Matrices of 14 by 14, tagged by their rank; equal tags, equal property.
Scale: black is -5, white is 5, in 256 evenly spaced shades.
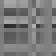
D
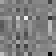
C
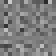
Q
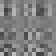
C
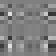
D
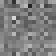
Q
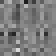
Q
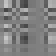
D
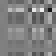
D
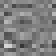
C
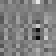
C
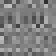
Q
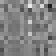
Q
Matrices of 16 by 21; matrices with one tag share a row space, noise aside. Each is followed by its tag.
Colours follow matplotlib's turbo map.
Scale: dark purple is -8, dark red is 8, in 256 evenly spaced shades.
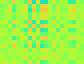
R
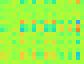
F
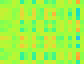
F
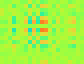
R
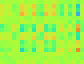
F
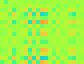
R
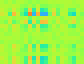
R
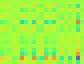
F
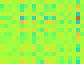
F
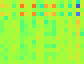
F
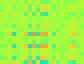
R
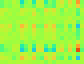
F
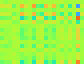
F
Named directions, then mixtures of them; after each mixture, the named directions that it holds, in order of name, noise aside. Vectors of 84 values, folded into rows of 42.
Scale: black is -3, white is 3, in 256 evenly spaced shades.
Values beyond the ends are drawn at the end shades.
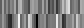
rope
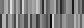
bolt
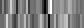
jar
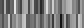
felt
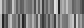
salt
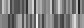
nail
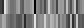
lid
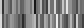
lid, salt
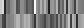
lid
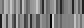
bolt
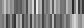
bolt, nail, salt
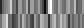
jar, lid, salt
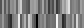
rope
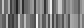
bolt, jar, nail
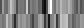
jar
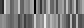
lid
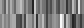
felt, nail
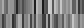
jar, nail, salt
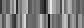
felt, jar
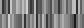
nail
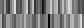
felt, jar, salt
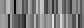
felt, lid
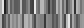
bolt, felt, lid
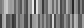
bolt, lid, nail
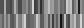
felt, nail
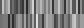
nail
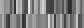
felt, jar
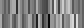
jar, rope, salt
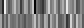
felt, lid, salt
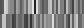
bolt, lid, nail
